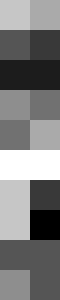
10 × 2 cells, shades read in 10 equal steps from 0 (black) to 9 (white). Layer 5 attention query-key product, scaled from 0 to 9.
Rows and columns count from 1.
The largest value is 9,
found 2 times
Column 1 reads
7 3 1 5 4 9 7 7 3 5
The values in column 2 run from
0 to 9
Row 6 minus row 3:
8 8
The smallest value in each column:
1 0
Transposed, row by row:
7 3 1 5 4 9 7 7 3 5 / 6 2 1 4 6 9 2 0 3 3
